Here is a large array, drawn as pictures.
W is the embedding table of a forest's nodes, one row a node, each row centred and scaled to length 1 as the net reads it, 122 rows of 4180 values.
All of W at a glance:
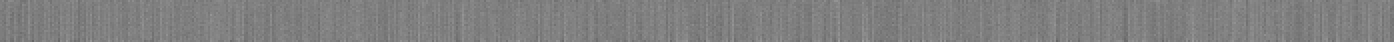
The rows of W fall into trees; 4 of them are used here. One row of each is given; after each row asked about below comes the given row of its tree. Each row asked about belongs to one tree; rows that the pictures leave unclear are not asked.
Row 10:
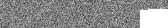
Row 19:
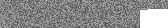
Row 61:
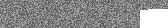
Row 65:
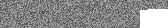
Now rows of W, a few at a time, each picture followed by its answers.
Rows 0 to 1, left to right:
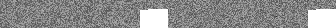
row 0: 10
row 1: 61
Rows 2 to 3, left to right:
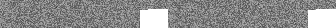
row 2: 19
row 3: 19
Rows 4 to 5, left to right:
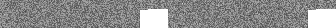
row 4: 19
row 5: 19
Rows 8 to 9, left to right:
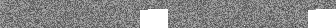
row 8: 19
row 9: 19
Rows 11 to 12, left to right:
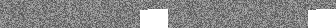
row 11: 61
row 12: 61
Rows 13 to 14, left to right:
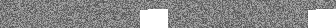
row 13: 65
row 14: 19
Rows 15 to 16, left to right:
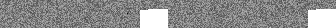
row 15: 65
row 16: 61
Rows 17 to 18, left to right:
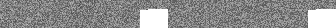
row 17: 10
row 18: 65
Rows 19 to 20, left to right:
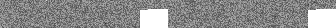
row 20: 61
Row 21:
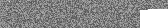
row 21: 19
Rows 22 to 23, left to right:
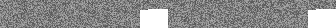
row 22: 61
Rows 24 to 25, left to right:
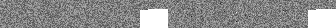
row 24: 61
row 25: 61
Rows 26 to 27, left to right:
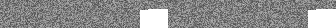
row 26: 65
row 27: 65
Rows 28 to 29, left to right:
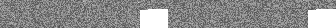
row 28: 19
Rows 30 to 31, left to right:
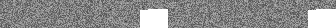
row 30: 10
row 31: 65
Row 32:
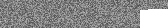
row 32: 61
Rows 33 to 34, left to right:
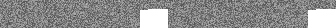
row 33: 61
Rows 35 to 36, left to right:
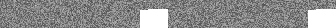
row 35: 10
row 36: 65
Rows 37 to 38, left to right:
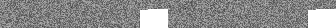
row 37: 19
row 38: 61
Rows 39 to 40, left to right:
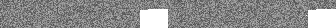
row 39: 65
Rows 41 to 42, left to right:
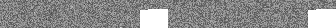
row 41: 61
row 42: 65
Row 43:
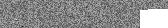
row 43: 61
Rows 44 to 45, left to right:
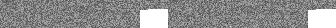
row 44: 65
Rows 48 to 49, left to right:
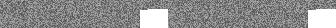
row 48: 61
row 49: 19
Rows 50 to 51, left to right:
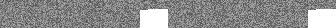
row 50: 65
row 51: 61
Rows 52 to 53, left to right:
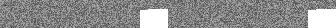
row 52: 19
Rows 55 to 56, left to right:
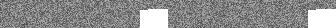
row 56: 61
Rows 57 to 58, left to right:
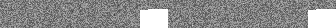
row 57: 61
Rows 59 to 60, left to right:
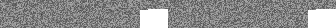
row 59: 65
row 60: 65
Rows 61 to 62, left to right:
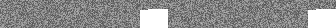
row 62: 65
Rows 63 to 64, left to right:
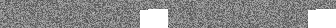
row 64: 61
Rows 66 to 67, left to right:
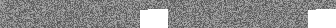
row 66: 19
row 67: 65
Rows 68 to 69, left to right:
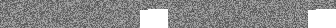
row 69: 19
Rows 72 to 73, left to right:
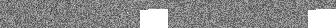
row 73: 65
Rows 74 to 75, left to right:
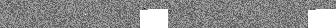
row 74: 61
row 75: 61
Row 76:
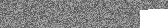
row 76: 65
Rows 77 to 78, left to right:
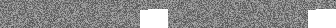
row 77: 61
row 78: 19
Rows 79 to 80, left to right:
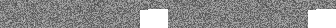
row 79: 65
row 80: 65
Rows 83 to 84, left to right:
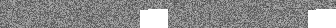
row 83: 10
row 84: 65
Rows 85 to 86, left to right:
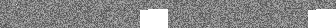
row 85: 10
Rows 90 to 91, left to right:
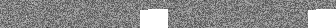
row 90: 61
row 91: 65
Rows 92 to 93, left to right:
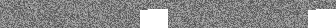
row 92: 61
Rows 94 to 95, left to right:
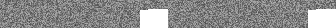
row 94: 65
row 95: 19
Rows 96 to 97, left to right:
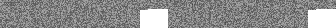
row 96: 19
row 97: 65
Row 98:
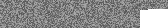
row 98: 61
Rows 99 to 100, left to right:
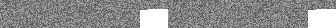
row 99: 65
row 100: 65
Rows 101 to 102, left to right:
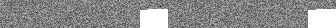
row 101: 19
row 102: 65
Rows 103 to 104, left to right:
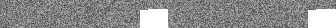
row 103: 10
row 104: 19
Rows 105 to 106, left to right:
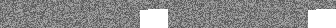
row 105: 65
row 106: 65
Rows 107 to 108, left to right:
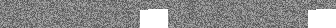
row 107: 65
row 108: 61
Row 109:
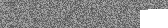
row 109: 19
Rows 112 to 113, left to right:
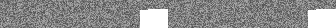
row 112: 65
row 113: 65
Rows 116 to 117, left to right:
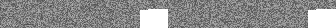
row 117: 65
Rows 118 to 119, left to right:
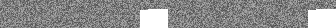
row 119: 61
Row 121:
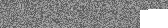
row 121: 65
